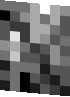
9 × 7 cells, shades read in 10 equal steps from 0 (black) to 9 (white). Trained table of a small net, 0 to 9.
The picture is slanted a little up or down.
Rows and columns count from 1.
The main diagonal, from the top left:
4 3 2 6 3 5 3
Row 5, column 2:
6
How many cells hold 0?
3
